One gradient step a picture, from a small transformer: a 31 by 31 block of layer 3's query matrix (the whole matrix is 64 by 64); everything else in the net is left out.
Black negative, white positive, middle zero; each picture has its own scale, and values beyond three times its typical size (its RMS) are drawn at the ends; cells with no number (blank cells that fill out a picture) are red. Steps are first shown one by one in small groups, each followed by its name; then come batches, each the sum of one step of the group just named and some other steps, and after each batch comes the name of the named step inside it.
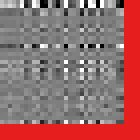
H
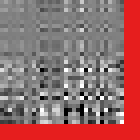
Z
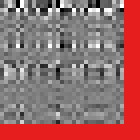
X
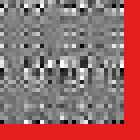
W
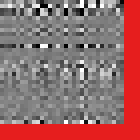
H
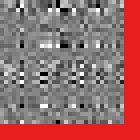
X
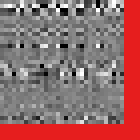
X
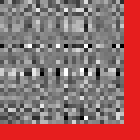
Z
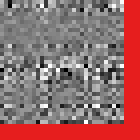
W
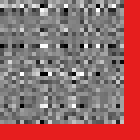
Z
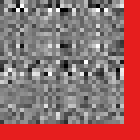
X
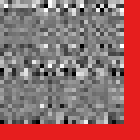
W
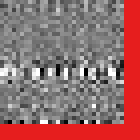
Z
